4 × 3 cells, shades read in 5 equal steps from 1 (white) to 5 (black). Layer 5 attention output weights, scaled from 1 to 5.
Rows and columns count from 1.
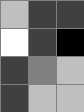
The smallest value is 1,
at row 2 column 1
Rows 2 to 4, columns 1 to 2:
1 4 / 4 3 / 4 2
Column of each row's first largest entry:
2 3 1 1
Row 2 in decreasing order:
5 4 1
